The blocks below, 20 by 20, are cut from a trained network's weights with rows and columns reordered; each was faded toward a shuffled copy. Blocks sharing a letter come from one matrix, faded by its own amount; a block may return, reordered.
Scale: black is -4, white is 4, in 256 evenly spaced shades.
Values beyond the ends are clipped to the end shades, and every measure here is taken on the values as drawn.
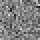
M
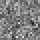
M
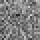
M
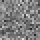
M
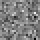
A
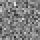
M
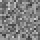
M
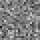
M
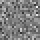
A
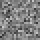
M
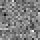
A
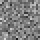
M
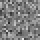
M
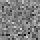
A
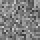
M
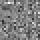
A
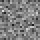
M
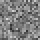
M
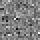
A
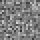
M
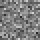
M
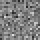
M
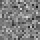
A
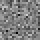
A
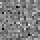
A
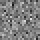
A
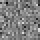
A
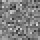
A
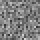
A
